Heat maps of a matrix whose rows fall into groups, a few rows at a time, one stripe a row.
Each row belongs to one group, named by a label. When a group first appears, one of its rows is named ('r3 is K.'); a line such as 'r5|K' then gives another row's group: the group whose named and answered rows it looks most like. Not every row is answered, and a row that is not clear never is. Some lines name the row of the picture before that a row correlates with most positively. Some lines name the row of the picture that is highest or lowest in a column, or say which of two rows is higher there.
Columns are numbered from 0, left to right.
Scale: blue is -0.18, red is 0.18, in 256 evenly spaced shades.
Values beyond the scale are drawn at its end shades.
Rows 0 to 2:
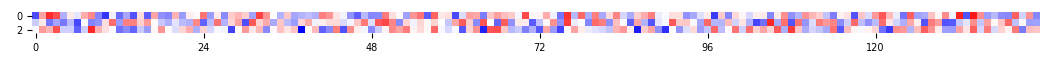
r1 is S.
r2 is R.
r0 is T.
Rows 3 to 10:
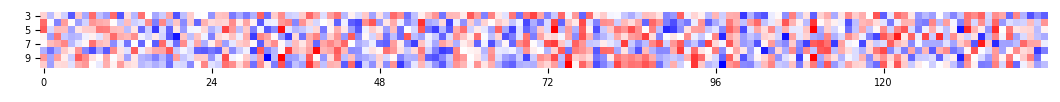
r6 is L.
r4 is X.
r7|T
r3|S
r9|L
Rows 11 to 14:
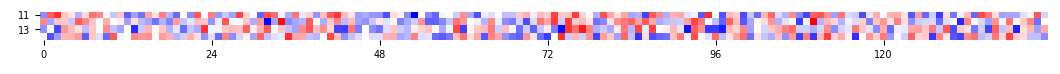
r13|X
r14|S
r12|L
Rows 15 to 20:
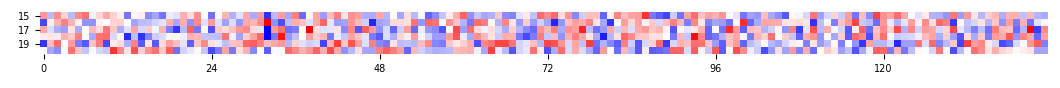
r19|T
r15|L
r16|R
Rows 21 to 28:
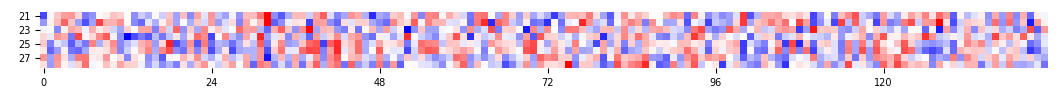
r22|R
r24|L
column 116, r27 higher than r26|No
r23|X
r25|S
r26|S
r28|L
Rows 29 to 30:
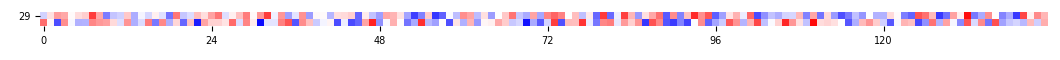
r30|X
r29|T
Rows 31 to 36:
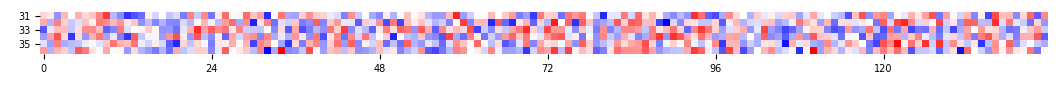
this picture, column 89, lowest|32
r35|L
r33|T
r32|L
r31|X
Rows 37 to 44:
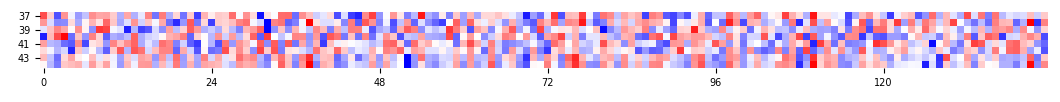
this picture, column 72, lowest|42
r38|X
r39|R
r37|X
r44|X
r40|T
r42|S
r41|S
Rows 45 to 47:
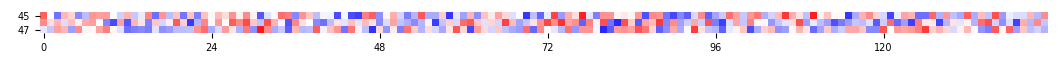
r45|X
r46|T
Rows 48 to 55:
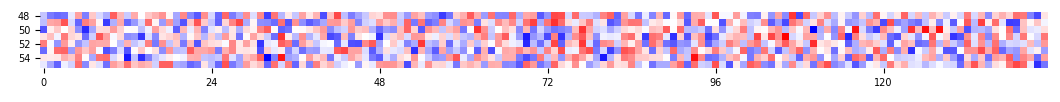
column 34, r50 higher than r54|No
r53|T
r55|S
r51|R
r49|T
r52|X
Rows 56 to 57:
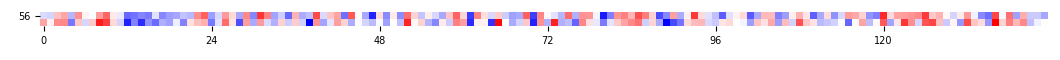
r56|L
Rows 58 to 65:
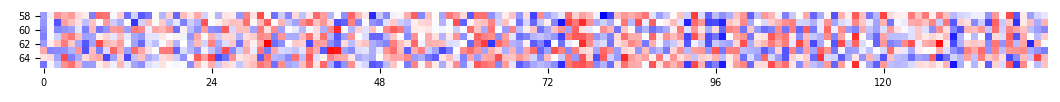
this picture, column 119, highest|63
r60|S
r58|R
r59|X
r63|S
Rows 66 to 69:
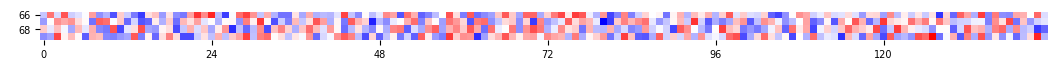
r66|T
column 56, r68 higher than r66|Yes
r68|S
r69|T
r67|R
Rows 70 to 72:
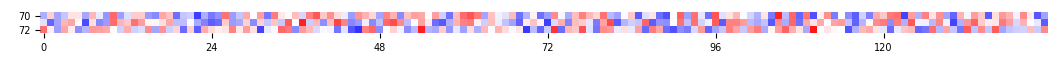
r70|S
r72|X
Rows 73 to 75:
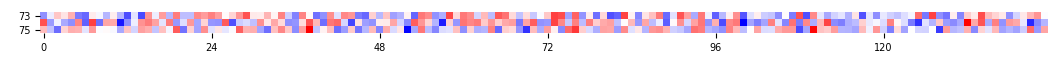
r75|X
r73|T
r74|S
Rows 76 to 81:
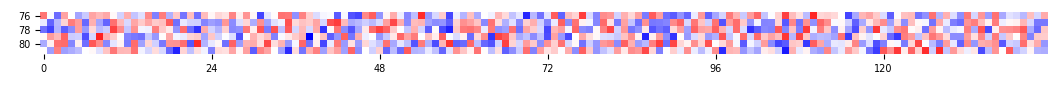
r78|S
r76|X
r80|T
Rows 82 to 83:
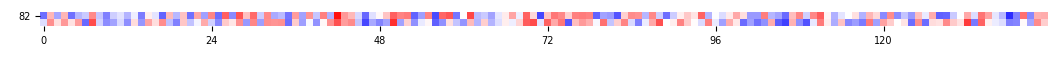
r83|T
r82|T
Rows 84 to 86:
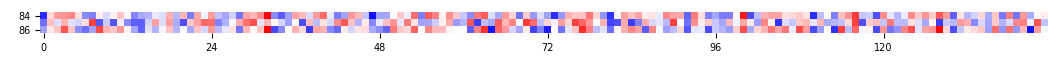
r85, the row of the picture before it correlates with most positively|82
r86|R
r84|R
